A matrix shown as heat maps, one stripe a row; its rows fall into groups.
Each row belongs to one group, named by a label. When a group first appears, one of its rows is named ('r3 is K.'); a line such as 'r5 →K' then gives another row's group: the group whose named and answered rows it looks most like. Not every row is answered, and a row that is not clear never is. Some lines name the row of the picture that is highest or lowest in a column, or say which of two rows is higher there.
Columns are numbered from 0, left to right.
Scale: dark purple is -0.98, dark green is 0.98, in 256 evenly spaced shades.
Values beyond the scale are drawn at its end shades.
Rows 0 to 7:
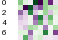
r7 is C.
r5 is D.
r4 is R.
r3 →R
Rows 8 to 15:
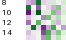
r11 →R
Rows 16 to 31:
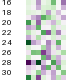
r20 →C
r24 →C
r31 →C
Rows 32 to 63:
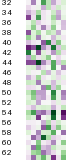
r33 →R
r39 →C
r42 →C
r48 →C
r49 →R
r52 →C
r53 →D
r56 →R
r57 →R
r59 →D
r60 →D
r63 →D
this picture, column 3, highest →59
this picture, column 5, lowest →63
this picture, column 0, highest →42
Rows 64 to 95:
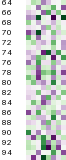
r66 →R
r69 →R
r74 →R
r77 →C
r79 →C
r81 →R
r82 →D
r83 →R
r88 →R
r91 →D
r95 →D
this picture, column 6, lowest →93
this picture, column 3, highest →95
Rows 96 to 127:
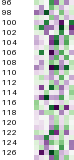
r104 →R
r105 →R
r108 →D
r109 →R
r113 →D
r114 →D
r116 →C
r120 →R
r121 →R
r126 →D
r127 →R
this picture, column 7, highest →100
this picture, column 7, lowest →101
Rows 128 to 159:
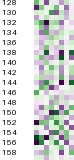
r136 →D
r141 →D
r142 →D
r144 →D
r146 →C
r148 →R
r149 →D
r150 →R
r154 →R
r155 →C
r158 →D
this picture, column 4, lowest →130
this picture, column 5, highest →139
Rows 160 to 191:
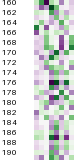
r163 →R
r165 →C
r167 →D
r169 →D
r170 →R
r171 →D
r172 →D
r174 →R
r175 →R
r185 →R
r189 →R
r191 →D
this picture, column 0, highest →165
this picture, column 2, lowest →160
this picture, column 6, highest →176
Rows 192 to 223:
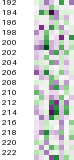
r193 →D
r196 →R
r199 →D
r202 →R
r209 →R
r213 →R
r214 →R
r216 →D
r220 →C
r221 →D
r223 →R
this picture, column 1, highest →194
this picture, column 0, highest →210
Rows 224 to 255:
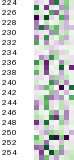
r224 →R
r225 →C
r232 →C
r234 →R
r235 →D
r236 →C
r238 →C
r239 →R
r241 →D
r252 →C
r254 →D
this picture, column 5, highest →237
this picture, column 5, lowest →241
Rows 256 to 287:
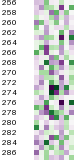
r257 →D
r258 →R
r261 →C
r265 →C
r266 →C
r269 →D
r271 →D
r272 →D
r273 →R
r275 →D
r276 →D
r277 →C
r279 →R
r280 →C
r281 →C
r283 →R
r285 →D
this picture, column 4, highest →273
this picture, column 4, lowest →274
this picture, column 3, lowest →273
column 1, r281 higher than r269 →Yes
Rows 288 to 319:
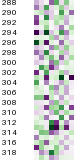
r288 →R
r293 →D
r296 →C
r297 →R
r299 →D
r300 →R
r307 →C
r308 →R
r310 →R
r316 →C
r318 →D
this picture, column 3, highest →313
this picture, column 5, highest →303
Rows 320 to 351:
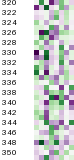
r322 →R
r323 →R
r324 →C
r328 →C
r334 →C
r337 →D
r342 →C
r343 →C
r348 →C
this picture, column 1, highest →348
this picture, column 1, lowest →326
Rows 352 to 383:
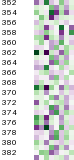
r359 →C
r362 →C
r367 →R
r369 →C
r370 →C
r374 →R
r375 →C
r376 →C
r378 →R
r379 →R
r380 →C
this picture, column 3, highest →354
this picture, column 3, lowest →355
